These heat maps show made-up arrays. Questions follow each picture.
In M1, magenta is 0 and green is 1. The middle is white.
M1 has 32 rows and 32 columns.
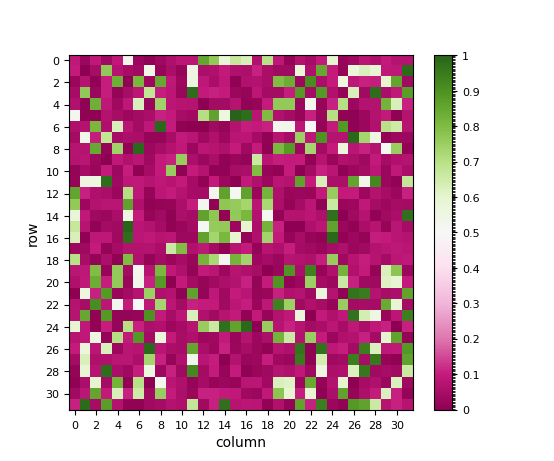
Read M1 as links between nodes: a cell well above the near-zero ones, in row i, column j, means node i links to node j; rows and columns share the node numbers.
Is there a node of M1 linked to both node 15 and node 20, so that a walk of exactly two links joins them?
no
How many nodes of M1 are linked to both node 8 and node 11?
1
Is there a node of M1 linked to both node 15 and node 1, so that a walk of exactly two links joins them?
no
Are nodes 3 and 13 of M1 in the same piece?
yes
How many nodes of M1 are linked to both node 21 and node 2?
1
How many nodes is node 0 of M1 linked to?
8
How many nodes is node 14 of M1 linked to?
9
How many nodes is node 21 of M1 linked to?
8
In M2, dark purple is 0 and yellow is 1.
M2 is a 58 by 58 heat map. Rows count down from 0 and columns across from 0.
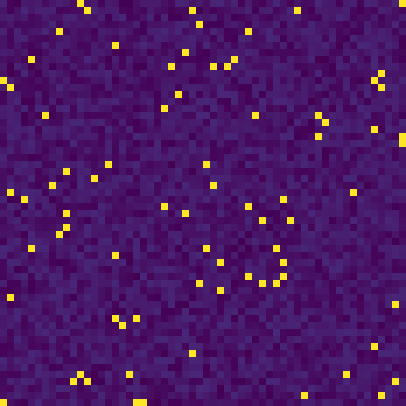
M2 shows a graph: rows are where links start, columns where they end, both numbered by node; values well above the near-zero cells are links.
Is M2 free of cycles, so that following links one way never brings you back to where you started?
no
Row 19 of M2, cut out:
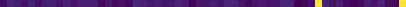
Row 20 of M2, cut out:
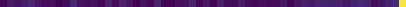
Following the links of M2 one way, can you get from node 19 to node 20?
yes
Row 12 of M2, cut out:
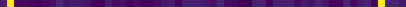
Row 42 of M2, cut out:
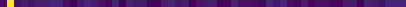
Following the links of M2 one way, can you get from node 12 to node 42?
yes
